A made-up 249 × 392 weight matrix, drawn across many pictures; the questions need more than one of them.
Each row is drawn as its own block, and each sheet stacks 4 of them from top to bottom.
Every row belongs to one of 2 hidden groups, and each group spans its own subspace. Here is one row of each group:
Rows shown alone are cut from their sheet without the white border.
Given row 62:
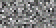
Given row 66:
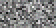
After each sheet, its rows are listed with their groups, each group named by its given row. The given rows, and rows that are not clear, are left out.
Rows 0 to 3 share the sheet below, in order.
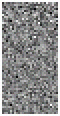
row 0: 66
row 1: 66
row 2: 66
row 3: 66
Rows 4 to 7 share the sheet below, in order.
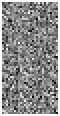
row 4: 66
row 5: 62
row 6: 62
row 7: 62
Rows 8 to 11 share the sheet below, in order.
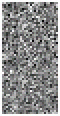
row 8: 66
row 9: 62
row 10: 66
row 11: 62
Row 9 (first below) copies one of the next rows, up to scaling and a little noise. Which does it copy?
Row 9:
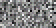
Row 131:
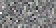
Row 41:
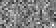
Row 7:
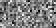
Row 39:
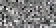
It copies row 7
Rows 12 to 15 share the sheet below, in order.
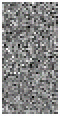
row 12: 62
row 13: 66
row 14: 66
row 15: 62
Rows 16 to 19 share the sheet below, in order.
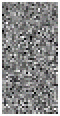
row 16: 62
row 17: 66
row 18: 62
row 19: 66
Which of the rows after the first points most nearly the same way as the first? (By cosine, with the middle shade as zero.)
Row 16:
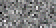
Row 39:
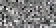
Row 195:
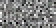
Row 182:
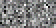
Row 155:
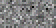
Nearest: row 39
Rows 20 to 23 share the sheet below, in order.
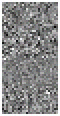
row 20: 62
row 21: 62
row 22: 66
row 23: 66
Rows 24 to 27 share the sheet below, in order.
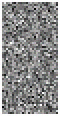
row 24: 66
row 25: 66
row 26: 66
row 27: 62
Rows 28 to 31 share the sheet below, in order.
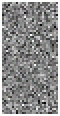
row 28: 62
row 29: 62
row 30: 66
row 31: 66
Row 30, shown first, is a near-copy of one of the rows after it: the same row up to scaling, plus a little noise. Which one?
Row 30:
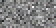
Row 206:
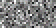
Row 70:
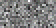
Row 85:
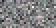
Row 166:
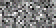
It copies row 85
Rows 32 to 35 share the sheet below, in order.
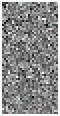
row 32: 66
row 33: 66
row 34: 66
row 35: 62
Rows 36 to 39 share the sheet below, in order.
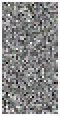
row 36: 66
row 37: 66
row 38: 62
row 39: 62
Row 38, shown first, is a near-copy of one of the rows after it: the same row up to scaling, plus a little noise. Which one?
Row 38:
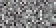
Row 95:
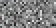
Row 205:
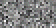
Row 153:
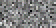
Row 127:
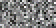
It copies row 95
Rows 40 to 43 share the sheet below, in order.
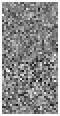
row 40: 62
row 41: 62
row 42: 66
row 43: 66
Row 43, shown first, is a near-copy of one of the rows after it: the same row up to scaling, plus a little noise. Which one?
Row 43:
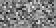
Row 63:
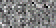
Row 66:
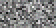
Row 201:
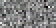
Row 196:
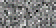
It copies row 66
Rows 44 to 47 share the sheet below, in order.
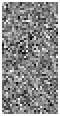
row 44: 66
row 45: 66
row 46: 66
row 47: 66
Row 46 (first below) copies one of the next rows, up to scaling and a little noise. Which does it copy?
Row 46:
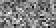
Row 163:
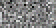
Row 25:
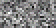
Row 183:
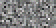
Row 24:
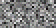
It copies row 25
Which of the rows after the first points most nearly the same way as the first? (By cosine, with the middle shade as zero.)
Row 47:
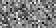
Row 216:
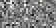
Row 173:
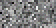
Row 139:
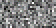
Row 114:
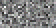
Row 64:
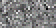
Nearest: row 64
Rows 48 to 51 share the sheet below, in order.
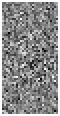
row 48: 66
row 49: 66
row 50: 66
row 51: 62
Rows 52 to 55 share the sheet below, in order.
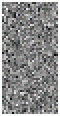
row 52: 62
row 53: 62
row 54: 66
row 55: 66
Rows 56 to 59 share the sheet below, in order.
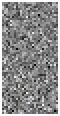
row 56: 62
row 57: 66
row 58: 66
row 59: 62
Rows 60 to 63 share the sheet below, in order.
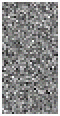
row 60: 66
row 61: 62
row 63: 66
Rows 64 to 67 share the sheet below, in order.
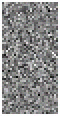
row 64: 66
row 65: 62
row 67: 62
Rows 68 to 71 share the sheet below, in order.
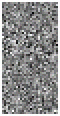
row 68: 62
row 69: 62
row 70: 66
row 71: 62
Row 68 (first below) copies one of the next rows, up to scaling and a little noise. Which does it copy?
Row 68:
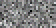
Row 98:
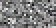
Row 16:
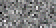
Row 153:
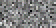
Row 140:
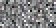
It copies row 153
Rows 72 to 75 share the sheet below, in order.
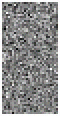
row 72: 66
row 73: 66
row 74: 66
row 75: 66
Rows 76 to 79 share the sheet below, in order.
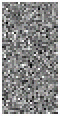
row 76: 62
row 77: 66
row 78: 66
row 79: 62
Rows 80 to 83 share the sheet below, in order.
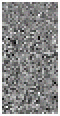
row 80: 62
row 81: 62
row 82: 62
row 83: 62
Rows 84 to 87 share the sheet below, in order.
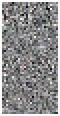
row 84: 66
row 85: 66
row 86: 62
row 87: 62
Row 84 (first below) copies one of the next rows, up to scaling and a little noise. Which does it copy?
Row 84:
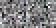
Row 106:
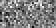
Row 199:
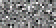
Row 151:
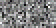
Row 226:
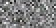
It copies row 151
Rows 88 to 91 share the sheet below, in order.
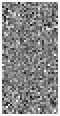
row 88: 62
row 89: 62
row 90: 62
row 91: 62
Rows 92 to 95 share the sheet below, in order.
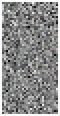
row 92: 62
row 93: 62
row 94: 66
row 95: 62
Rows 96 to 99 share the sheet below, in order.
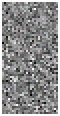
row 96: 66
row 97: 62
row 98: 62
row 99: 66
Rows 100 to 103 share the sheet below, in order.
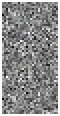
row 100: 62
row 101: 66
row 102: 66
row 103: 62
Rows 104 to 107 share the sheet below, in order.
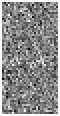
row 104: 66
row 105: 66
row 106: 66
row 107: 66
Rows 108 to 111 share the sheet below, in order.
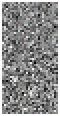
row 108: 62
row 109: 62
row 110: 62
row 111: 66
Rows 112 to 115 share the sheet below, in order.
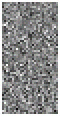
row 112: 62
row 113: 66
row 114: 66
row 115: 62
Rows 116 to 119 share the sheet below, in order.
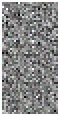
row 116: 62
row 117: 62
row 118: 62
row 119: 62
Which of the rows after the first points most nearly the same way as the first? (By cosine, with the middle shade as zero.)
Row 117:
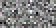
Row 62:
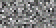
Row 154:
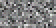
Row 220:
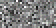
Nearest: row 62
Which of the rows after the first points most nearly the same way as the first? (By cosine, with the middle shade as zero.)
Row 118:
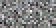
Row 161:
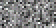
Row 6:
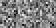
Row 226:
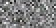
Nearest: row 6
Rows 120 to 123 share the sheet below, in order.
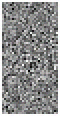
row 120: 66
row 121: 62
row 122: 66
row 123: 62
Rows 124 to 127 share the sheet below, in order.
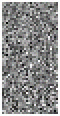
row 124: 62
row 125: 66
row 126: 66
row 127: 62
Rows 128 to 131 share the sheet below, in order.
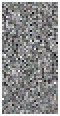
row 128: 62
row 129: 62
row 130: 62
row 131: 62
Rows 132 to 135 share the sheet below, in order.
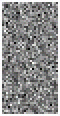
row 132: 62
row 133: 66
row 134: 62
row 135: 66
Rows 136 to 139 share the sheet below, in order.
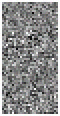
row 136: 62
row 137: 66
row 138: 66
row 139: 66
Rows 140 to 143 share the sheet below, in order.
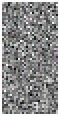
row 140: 62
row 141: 66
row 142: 62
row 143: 66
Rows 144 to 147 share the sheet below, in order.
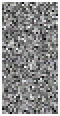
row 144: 62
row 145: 66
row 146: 66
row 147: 62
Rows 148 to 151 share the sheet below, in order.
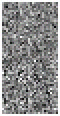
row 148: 62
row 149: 66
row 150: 66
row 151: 66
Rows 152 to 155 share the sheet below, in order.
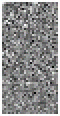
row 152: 66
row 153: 62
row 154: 62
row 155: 66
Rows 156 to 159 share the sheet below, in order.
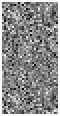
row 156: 62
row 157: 62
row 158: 66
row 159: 62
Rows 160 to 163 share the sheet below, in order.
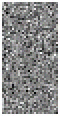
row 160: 66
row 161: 62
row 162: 66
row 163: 66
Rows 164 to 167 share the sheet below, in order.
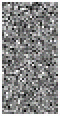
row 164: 66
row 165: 62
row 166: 66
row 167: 66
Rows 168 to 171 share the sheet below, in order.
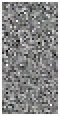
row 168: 66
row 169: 62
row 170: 66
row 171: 66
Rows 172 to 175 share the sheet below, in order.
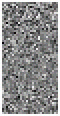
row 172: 62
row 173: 62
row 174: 66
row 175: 62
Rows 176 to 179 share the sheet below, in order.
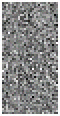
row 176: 66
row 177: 62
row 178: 62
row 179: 62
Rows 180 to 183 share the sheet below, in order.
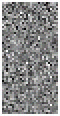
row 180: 66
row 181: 62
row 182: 66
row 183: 66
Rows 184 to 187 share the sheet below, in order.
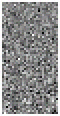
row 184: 62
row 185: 62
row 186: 62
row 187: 62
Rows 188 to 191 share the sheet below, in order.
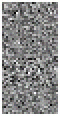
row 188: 62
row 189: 62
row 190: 62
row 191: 66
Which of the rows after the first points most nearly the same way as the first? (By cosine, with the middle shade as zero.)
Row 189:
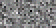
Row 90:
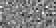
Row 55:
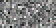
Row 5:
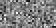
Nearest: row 5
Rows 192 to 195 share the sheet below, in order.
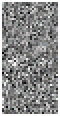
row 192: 66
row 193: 66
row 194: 66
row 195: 62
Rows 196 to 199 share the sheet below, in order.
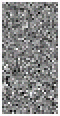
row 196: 66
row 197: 66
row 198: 62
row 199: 66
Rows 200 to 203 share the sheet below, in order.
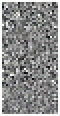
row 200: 62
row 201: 66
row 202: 62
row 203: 62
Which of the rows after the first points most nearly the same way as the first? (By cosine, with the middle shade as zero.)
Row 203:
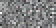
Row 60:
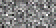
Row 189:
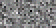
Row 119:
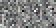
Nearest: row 60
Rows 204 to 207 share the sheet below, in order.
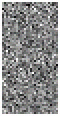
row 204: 66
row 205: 62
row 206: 66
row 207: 66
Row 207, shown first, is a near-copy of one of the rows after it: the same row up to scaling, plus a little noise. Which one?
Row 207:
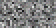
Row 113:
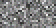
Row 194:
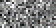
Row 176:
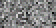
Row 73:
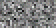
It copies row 73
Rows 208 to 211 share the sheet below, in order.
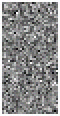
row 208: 62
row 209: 66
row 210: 62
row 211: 62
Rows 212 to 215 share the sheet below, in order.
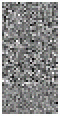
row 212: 62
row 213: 62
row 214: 62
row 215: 62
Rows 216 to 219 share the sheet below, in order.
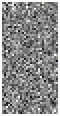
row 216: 66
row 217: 62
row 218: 62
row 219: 62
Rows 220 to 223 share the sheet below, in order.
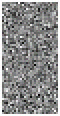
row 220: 62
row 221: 66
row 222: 66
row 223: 62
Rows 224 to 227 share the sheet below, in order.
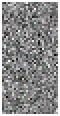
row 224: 66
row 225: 62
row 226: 66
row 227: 66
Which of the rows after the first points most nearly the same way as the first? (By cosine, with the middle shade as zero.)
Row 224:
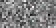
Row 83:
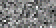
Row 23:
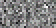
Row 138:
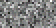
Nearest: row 138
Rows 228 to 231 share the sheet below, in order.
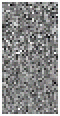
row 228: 62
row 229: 66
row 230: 62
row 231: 66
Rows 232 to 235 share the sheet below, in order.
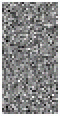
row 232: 62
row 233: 66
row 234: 66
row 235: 62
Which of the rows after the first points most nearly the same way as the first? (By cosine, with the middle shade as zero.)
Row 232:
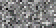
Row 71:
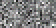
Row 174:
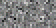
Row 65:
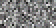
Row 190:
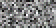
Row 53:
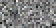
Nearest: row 53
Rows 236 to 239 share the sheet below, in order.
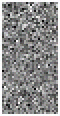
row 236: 66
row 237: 62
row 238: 62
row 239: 66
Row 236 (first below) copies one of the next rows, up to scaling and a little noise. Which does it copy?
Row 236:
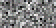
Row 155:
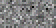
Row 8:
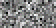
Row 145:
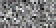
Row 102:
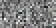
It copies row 8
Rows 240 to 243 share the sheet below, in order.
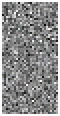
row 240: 62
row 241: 62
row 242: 62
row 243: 66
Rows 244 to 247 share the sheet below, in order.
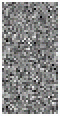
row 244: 66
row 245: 66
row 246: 62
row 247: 62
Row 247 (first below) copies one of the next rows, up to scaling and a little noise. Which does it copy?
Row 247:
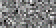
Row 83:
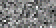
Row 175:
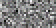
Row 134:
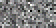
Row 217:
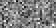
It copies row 175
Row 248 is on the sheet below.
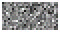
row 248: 66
